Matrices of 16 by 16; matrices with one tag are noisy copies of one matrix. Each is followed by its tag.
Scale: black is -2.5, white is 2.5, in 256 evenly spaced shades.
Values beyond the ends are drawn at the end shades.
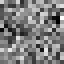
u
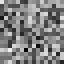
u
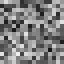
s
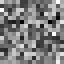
s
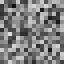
u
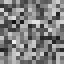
s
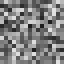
s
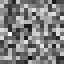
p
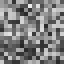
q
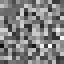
p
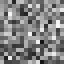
q
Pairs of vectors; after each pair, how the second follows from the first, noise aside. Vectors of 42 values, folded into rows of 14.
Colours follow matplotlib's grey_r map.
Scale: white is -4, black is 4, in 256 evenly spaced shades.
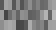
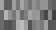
negated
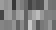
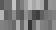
negated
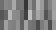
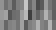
negated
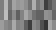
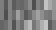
negated
